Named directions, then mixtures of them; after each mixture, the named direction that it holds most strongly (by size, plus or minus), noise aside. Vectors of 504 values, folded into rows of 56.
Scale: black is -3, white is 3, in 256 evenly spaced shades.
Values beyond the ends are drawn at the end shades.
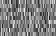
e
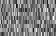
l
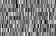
e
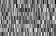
l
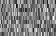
l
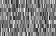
e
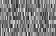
e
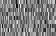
e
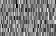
l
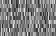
e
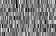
e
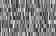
e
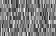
e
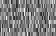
e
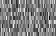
e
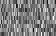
l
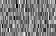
e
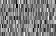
l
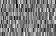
l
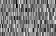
l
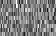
l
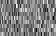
l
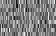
e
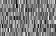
e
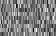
l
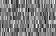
e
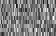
l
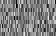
l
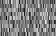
e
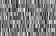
e
